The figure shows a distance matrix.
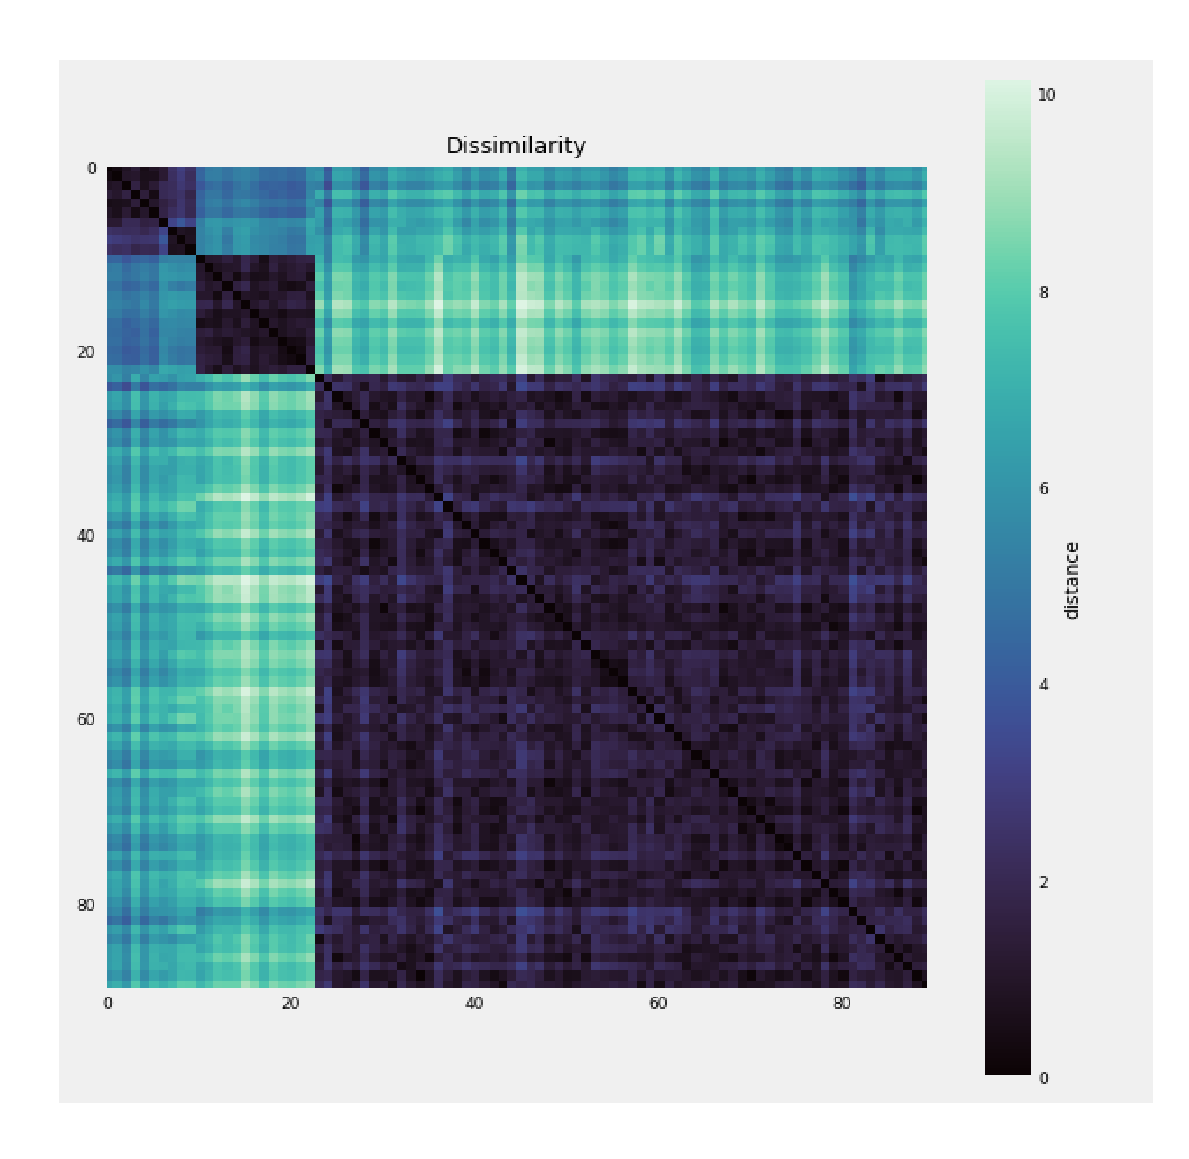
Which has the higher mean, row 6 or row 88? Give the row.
6
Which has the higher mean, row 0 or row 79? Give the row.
0
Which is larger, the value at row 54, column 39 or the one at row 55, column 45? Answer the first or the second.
the second
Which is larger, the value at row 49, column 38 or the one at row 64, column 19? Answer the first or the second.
the second
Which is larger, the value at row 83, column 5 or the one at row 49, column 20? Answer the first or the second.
the second
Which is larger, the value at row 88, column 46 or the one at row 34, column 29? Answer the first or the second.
the first
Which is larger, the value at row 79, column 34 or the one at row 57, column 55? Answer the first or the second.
the second
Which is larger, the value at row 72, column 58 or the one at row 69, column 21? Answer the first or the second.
the second
